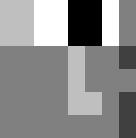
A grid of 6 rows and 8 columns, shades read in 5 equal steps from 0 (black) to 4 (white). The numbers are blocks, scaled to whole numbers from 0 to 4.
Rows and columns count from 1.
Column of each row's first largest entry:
3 3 5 5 5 1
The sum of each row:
20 20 16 17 17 15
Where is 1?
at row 3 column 8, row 5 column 8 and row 6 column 8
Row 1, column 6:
0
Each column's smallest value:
2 2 2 2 0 0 2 1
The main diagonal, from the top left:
3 3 2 2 3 2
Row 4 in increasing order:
2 2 2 2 2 2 2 3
